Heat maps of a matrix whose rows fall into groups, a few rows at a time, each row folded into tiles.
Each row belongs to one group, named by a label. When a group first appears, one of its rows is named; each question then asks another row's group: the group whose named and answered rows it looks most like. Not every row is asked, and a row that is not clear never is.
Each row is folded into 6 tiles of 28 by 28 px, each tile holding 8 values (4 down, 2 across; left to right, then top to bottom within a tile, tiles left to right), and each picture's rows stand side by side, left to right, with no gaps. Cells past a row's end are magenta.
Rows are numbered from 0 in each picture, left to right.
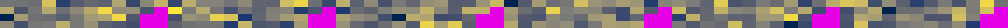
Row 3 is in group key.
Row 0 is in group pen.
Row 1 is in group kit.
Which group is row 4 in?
pen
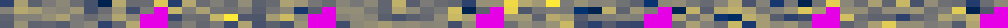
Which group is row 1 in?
kit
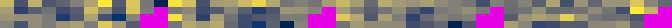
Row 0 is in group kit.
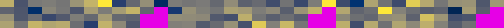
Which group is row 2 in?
key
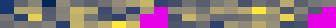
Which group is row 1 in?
pen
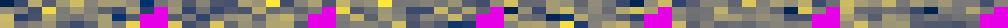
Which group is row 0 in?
key
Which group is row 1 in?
kit
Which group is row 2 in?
pen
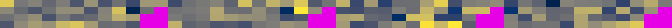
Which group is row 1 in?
key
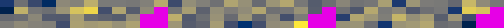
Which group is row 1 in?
key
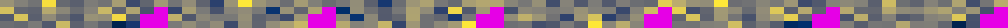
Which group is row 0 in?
pen
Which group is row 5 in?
pen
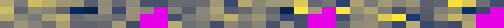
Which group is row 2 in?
kit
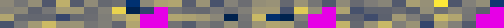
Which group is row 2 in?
kit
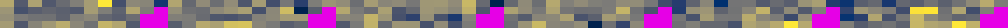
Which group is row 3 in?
kit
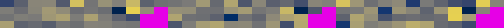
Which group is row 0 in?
key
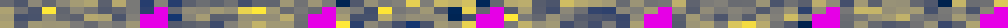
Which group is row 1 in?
pen
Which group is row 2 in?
key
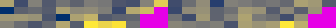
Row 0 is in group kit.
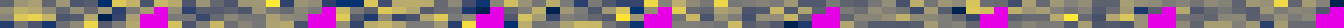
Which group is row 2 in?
key
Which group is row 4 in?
pen
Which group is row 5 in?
key
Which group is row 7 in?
kit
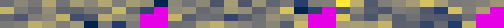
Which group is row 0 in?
kit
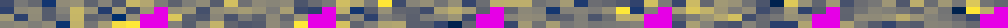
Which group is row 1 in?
key
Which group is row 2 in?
pen
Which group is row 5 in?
key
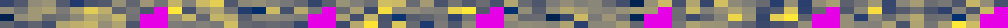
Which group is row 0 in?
pen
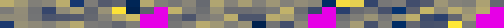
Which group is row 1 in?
kit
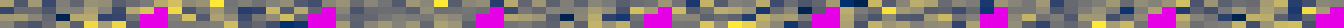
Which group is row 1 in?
pen
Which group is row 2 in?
kit
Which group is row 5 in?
key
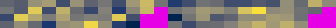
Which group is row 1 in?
pen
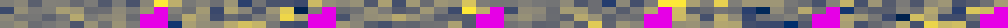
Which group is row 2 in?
key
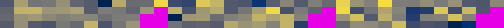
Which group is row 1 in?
pen
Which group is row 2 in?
pen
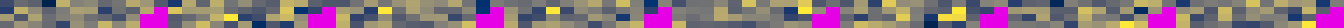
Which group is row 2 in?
key
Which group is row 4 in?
key
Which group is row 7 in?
key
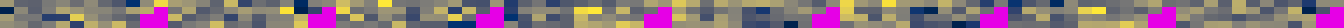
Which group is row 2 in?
pen
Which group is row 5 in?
pen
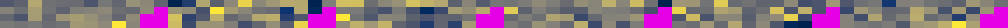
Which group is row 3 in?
kit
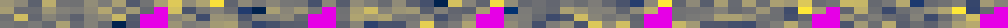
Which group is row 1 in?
pen
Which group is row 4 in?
key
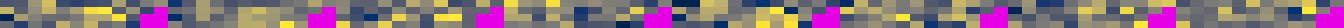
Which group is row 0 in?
pen
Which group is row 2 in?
kit
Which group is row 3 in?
pen
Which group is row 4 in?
pen
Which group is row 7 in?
key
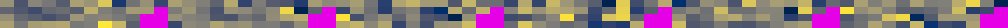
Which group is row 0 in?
kit
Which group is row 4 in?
key
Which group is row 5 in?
kit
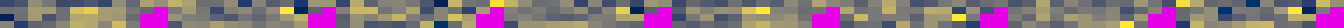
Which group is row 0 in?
pen
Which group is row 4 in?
pen
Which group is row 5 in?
pen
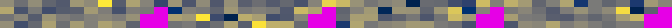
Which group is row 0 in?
kit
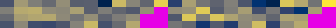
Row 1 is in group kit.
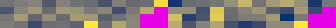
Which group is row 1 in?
key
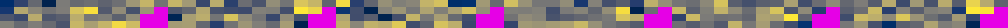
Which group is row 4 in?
pen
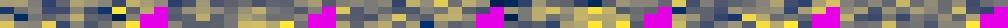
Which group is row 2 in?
kit
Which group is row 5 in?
key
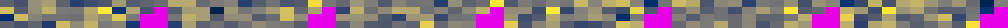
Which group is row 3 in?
key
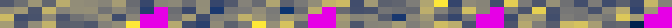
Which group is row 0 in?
key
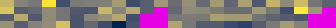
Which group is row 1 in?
key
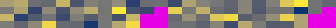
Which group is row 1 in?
kit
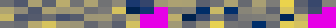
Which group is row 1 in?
key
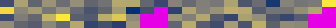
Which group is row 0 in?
kit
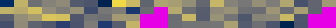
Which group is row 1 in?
pen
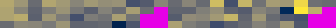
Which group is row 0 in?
pen
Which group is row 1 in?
key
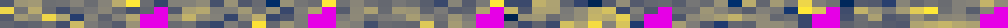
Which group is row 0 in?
kit
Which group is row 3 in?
pen
